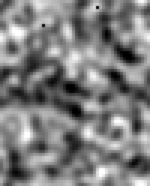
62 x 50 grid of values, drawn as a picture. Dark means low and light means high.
No row or column stands out. There is no seam. The halves do not mirror each other. The values follow a bell shape. Two lone cells stand out, each far lower than its neighbours. The field is mottled with small blotches.
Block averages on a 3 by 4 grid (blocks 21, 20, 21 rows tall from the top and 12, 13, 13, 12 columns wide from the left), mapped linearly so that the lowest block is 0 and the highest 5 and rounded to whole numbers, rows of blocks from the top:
5 5 2 3
1 0 2 2
3 3 4 4
